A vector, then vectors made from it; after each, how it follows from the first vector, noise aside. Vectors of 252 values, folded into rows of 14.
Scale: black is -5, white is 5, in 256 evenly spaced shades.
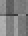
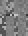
sign-scrambled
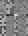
sign-scrambled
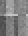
negated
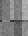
reversed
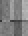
reversed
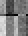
scaled up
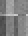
negated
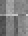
negated
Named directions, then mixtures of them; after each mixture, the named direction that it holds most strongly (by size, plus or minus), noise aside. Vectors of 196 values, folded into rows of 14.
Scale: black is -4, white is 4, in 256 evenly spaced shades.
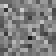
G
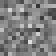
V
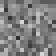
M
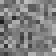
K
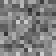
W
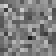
G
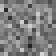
M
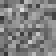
V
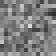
V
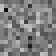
M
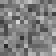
K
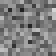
V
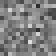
V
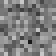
W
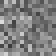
W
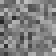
K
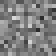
V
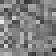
K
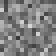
M
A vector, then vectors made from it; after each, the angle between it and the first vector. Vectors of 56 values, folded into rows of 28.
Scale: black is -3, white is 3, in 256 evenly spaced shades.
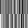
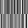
partly aligned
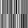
orthogonal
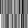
nearly parallel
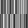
partly opposed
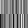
nearly opposite
